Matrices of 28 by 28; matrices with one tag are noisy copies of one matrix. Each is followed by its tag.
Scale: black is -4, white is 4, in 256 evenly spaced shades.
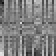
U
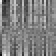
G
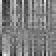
G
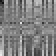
U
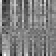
G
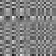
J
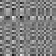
J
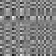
J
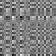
J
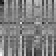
U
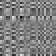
J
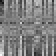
U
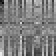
U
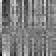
G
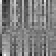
G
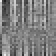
G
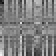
U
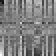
U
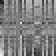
U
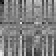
U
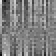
G
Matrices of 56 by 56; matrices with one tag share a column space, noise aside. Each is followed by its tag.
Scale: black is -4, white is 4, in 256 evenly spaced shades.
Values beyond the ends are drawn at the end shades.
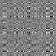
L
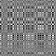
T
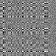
L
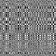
T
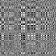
T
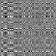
L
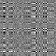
L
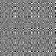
L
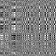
T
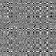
L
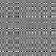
L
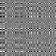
L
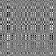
T
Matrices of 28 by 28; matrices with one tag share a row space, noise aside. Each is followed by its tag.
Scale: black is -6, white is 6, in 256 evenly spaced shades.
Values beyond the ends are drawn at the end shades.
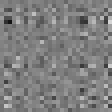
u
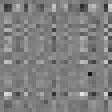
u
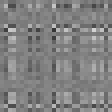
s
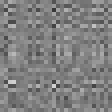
s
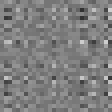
u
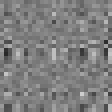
u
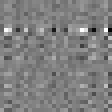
u
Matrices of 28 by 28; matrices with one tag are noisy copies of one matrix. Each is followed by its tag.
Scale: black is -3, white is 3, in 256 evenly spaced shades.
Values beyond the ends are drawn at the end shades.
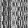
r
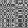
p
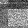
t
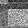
t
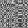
p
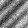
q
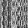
r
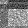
t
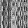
r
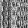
r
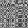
p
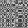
p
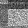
t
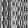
r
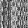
r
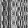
r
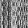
r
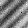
q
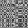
p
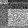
t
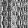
r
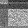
t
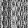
r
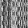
r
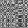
p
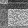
t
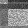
t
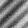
q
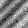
q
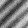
q
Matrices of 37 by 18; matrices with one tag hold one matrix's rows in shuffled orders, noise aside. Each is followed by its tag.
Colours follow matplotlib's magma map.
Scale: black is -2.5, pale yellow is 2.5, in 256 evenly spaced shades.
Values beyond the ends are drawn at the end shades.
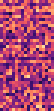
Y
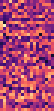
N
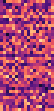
Y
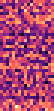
Y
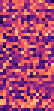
N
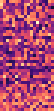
Y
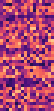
Y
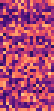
N
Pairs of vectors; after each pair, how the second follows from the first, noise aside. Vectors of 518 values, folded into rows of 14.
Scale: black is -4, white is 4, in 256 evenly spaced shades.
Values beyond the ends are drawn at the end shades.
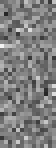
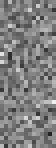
reversed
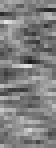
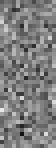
shuffled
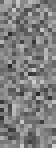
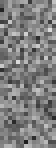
shuffled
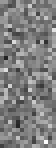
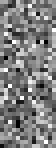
scaled up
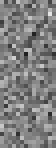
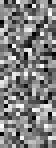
scaled up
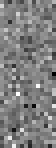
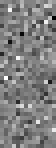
shuffled
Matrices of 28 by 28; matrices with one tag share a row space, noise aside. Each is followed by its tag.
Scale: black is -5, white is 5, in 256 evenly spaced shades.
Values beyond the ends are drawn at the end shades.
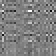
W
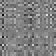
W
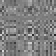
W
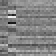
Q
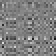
W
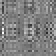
W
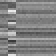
Q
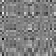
W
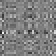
W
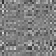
W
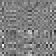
W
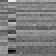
Q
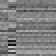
Q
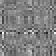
W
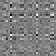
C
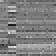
Q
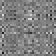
W
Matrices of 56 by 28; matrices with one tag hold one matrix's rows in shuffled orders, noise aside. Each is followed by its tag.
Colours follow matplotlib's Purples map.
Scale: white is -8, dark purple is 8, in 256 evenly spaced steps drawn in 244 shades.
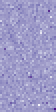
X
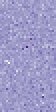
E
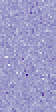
E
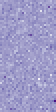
X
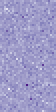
E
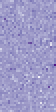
X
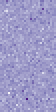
E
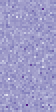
E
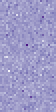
E
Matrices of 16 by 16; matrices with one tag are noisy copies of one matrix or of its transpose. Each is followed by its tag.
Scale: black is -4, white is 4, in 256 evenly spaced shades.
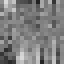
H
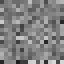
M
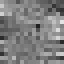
H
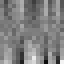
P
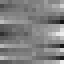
P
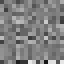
M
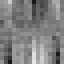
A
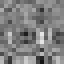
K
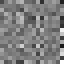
M
